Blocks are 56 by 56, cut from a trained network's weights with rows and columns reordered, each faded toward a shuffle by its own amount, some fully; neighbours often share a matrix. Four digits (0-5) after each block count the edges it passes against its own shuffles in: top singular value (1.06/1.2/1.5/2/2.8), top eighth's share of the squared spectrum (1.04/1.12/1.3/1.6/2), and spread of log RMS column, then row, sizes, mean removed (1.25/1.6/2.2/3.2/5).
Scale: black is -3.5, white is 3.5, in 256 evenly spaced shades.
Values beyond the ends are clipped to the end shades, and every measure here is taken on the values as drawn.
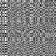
5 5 3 2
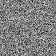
0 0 0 0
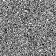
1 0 0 0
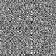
4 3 2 1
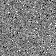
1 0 0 0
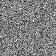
0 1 0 0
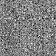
2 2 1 1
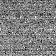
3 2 0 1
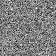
0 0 0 0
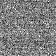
2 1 0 0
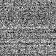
3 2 0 1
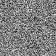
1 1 0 0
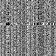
4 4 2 2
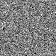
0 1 0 0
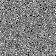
1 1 0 0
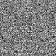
3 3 1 1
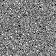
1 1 0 0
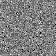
2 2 1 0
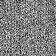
2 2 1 1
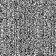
3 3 0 0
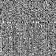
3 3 0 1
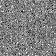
1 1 0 0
